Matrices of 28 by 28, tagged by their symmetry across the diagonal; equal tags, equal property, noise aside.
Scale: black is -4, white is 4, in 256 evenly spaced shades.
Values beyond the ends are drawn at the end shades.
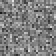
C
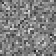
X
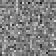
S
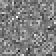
X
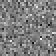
S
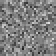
C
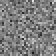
S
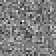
C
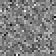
C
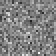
S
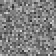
C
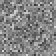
X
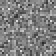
X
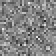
X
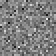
X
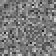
X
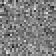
C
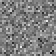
X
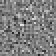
C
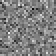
C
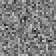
S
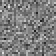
S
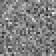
S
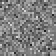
X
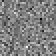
S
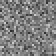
C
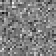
C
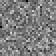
X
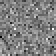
S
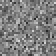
S
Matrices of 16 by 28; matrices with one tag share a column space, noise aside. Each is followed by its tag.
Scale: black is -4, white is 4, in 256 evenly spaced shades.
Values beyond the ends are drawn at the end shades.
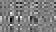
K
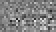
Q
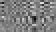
K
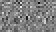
K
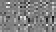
K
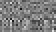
Q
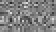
K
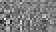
Q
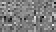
K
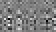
Q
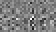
Q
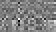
Q
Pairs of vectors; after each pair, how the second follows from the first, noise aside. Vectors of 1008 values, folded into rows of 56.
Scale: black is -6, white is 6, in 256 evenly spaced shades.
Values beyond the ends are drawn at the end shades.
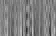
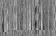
wrapped around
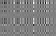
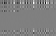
partly zeroed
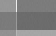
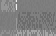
partly zeroed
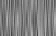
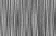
negated
